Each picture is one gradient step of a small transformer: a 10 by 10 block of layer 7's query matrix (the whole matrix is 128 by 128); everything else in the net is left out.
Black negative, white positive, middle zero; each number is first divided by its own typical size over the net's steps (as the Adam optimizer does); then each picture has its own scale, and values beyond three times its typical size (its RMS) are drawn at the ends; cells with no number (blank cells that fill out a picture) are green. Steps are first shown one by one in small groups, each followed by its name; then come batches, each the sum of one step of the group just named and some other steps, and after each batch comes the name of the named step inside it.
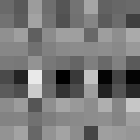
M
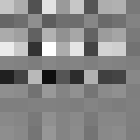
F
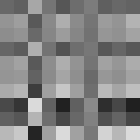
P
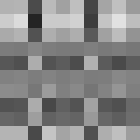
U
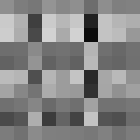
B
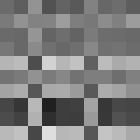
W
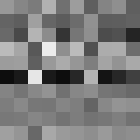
F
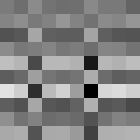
W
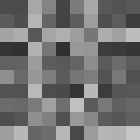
M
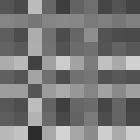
P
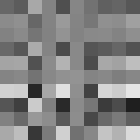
P
